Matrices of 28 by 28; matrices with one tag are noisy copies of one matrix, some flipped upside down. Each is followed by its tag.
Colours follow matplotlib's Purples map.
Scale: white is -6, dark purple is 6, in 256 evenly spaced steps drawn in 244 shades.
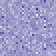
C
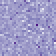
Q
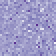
Q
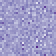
C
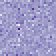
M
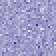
Q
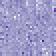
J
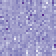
J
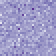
M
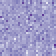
J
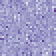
J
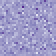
C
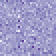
M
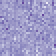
J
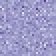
C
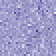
Q
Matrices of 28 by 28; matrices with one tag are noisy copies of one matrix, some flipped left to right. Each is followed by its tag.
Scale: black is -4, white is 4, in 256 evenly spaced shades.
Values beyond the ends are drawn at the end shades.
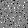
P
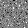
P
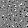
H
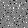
P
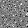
H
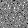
P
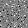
H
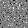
P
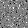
P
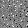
H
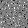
P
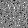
P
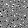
H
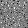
P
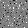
P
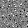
H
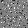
P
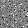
H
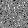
P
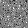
P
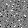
H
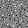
H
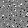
H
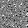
H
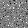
P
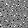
H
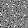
H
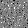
P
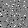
H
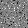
P
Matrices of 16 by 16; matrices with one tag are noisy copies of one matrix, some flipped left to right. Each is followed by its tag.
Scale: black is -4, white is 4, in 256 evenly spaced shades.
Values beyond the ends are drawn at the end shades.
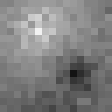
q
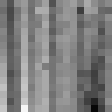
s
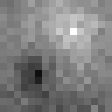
q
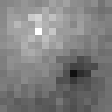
q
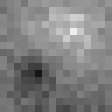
q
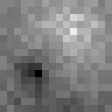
q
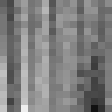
s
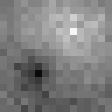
q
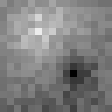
q
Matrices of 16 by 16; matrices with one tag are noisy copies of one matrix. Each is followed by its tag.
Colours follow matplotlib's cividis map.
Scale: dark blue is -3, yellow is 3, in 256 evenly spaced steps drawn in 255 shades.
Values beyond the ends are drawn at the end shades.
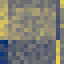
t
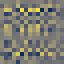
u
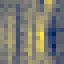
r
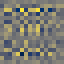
u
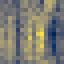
r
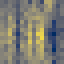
r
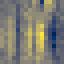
r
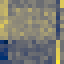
t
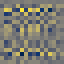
u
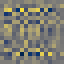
u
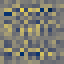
u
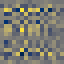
u
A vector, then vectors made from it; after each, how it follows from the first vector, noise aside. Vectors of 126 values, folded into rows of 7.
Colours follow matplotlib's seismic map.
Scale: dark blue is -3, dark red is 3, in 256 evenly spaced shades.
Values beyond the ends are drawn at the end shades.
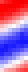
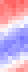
shrunk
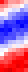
reversed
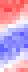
shrunk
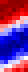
scaled up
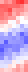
shrunk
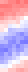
shrunk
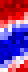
scaled up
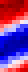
scaled up
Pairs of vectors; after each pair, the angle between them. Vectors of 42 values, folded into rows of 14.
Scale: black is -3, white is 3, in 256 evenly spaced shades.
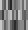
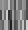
orthogonal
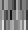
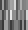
nearly opposite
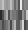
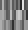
partly opposed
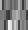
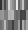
partly opposed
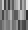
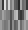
nearly opposite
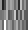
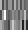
orthogonal
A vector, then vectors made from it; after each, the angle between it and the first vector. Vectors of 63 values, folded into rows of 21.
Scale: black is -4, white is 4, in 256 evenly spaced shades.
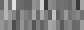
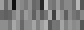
nearly opposite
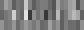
orthogonal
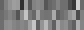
orthogonal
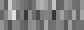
orthogonal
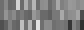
orthogonal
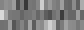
partly aligned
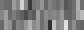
orthogonal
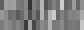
partly aligned
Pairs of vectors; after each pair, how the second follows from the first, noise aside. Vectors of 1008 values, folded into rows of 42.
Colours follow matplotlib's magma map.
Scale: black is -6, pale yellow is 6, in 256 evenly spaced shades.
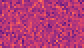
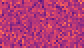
negated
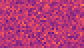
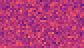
negated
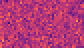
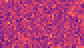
negated
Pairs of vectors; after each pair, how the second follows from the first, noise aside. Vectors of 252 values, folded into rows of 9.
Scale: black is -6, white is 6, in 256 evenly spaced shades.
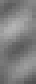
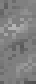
partly zeroed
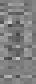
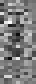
scaled up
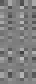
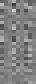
wrapped around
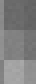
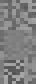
sign-scrambled
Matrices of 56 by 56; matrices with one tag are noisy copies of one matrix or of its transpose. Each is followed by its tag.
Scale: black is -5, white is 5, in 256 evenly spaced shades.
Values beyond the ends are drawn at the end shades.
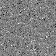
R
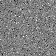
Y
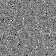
R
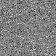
R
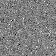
R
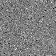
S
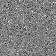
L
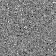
L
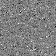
R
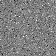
Y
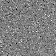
S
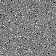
Y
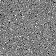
Y
